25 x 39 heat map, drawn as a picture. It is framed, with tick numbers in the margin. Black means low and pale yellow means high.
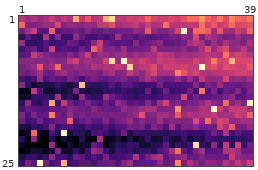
Neither half mirrors the other. Horizontal stripes repeat 3 times down the table. The bottom left is the ninth with the lowest average. The field climbs toward the top right.
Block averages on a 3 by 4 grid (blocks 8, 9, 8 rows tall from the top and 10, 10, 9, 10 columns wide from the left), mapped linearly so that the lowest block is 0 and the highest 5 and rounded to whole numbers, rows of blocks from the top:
2345 / 1234 / 0012
